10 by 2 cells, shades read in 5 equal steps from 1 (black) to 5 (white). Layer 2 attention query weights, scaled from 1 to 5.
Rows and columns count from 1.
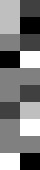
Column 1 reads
4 4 3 1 3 3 2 3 3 5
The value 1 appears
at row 2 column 2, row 4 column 1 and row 10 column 2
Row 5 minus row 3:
0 1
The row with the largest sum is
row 8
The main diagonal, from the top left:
4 1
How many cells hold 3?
7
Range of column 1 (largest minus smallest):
4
